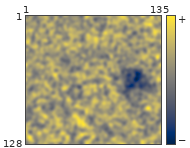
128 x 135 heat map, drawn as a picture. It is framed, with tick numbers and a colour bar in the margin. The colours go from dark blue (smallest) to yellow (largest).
No lone cell stands out from its neighbours. The ninth with the lowest average is the middle right. One dip sinks in the middle right. No overall slope runs across the table.
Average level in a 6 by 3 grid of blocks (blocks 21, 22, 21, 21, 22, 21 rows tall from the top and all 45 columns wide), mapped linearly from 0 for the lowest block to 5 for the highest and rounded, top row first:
4 4 5
4 4 4
4 4 1
4 4 0
3 5 4
5 4 4
